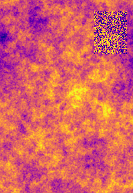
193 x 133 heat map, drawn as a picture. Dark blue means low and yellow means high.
Stripes: none. Mirror symmetry: none. Average level on the scale: 60%. Ninth with the highest average: centre. Ninth with the lowest average: top left. Roughest part: top right. Odd patch: rougher, in the top right.
